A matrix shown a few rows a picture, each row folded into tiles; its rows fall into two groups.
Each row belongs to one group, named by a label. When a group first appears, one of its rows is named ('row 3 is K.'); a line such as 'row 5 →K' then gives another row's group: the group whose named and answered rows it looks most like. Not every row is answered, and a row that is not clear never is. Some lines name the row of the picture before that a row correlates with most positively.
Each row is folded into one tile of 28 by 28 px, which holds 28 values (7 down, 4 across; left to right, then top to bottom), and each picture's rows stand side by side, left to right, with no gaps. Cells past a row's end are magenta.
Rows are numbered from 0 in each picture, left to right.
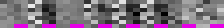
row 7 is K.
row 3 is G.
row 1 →G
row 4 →G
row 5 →G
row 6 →K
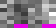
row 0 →G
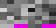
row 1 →G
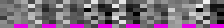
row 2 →G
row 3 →G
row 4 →G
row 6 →K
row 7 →G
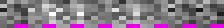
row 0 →G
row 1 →K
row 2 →K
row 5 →K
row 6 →G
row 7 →G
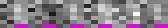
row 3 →K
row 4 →K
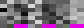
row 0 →G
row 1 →G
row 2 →K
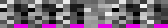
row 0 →G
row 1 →G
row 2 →G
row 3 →K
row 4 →G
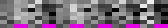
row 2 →K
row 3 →G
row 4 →G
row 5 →G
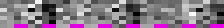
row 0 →K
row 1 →G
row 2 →K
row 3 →K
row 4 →G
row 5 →K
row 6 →K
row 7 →G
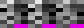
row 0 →G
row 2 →G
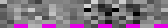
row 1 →K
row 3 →G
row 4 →G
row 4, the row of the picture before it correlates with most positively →2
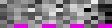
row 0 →K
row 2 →K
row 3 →G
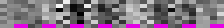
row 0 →K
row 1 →K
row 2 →G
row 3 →G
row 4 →K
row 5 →G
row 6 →G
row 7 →K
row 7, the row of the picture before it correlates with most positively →1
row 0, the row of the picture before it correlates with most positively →2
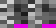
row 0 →G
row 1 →G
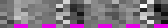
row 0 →K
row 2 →G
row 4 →K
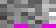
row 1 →K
